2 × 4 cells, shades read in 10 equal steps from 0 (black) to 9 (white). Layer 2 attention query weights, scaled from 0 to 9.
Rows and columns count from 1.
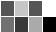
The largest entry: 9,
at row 1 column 4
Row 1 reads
3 7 3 9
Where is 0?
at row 2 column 4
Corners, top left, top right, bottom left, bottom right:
3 9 4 0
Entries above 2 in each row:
4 2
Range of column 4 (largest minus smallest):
9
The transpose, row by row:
3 4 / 7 2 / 3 6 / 9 0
